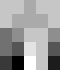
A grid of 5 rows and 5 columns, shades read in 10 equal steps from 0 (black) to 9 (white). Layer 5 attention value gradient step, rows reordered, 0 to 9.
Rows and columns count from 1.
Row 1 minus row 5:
5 7 -3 0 6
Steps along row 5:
down up down down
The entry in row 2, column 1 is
7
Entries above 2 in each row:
5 5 5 5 2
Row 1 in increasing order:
6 7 7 7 7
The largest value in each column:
7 7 9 7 7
